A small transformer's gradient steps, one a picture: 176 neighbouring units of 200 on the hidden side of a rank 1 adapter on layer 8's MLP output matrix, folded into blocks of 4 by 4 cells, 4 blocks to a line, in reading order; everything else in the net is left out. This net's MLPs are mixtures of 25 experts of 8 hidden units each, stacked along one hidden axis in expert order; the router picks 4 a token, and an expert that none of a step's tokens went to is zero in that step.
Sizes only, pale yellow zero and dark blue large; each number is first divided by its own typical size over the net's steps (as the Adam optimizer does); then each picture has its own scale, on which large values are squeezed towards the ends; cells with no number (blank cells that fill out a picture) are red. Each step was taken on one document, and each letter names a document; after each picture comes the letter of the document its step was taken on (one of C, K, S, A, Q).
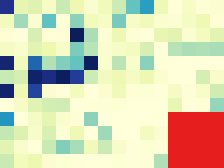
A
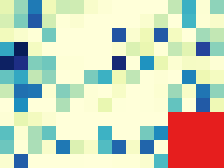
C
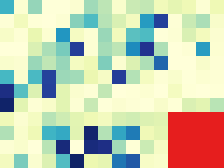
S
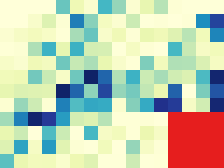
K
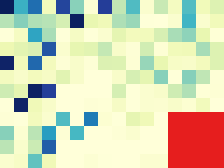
A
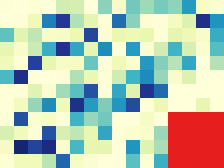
K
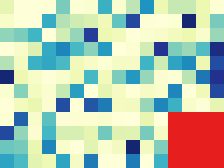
K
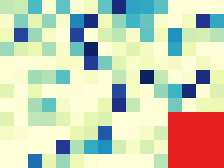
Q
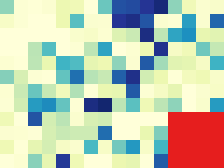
K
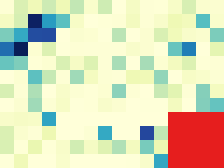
C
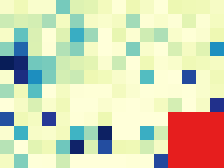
C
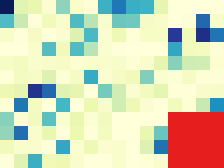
Q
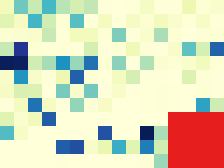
C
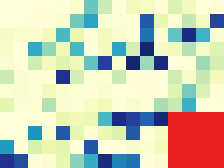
S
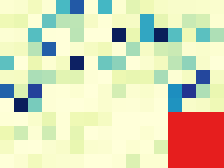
Q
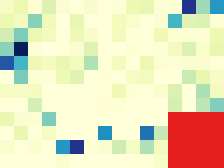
C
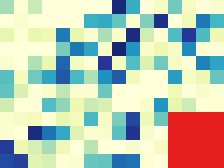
S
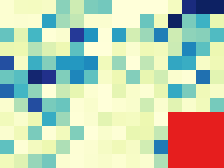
A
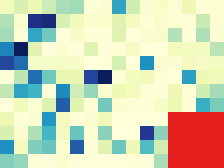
C
